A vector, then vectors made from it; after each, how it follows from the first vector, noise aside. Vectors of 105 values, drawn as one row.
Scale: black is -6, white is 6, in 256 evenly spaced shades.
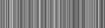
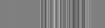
partly zeroed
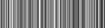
scaled up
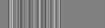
partly zeroed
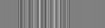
partly zeroed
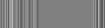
partly zeroed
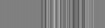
partly zeroed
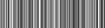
scaled up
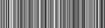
scaled up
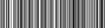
scaled up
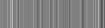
partly zeroed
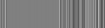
partly zeroed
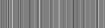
partly zeroed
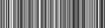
scaled up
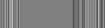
partly zeroed
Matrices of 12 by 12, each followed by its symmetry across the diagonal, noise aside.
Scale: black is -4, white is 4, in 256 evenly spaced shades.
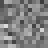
neither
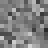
antisymmetric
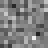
antisymmetric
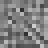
antisymmetric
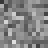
neither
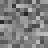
neither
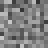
antisymmetric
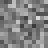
neither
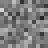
neither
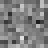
antisymmetric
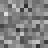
neither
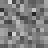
antisymmetric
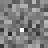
neither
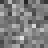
neither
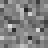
antisymmetric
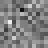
antisymmetric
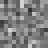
antisymmetric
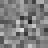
antisymmetric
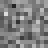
antisymmetric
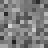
neither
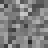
neither
